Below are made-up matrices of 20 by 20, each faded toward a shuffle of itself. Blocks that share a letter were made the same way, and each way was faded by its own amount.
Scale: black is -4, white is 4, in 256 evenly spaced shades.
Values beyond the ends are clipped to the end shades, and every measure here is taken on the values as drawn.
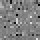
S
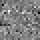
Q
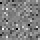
S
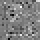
S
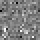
Q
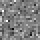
S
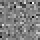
Q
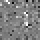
S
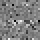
Q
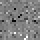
S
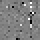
S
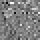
Q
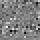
Q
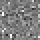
Q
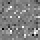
S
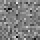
Q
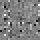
S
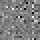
S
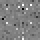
S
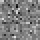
S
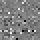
S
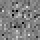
S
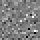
S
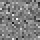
Q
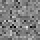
Q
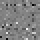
S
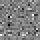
Q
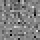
S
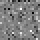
S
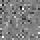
S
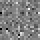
S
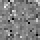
S
